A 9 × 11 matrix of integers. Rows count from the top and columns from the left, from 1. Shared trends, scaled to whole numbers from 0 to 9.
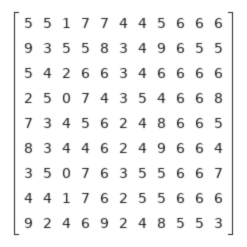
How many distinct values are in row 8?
6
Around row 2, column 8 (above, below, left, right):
5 6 4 6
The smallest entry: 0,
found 2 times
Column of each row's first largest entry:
4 1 4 11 8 8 4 4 1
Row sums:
56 62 54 50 56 56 53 52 57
